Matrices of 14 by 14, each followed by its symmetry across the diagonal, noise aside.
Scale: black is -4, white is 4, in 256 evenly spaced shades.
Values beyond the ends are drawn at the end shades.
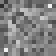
symmetric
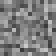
antisymmetric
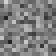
neither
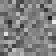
neither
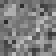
symmetric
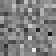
antisymmetric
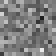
neither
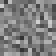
antisymmetric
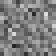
antisymmetric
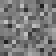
symmetric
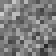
symmetric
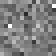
neither
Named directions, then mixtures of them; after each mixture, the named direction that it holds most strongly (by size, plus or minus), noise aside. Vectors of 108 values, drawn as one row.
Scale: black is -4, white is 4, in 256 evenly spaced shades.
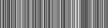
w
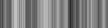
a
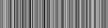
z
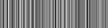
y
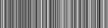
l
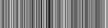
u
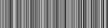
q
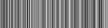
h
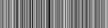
u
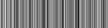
z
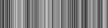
a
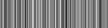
y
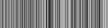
u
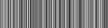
h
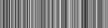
h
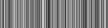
q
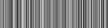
q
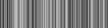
a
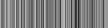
w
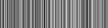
w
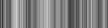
a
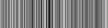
u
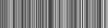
q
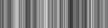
a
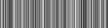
q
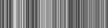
a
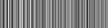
y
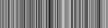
u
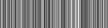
w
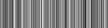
q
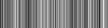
l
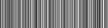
l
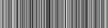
u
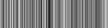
u
